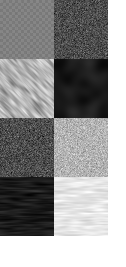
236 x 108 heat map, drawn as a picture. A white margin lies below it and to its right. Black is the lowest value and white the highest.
The table splits into 4 rows of 2 panels. Panel 1,1: middling, checkered, faint in contrast. Panel 1,2: low, fine-grained. Panel 2,1: high, slanting down to the right. Panel 2,2: very low, smooth, faint in contrast. Panel 3,1: low, fine-grained. Panel 3,2: high, fine-grained. Panel 4,1: very low, streaked across, faint in contrast. Panel 4,2: very high, streaked across, faint in contrast.
